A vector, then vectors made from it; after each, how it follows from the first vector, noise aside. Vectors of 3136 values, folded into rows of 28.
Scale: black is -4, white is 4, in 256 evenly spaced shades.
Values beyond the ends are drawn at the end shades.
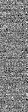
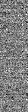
negated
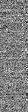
negated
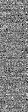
copied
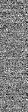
negated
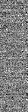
negated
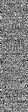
reversed
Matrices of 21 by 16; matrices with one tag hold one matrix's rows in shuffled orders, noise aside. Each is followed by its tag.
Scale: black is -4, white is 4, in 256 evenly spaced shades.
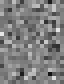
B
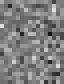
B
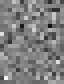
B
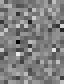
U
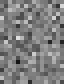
U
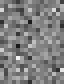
U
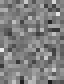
B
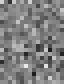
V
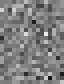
V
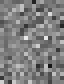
V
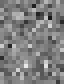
V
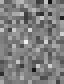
V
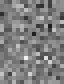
V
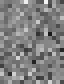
V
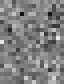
B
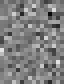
B
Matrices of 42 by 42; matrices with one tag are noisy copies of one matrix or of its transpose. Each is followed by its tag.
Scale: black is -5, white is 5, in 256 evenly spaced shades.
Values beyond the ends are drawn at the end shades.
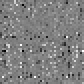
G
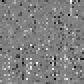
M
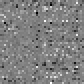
G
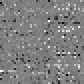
M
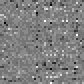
G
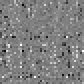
G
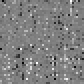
M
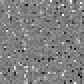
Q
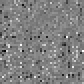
G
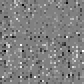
G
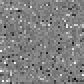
Q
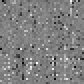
M
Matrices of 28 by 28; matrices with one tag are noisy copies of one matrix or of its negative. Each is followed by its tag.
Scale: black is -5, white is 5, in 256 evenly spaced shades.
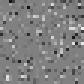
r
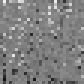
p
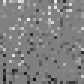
p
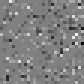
r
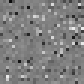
r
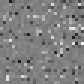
r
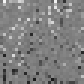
p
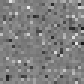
r
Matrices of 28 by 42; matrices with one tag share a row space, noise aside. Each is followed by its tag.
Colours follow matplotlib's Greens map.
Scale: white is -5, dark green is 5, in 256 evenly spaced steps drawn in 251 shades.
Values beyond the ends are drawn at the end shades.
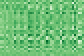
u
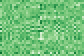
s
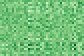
u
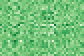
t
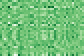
t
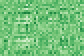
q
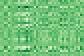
q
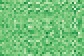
u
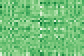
s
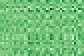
u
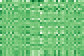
s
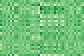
s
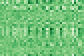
u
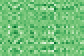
t
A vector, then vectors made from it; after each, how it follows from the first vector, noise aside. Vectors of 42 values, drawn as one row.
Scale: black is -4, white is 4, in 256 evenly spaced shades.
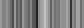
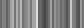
negated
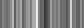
negated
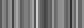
sign-scrambled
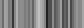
reversed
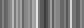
negated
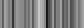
reversed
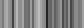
reversed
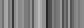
reversed
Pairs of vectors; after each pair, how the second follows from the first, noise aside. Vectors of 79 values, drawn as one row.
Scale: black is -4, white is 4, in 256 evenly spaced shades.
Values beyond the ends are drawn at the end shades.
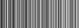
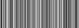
sign-scrambled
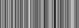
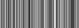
negated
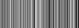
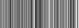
negated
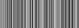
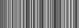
negated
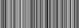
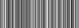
negated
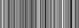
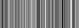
negated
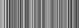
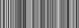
sign-scrambled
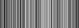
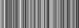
sign-scrambled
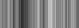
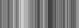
negated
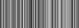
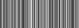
sign-scrambled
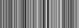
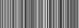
sign-scrambled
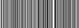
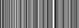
sign-scrambled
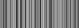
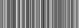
negated
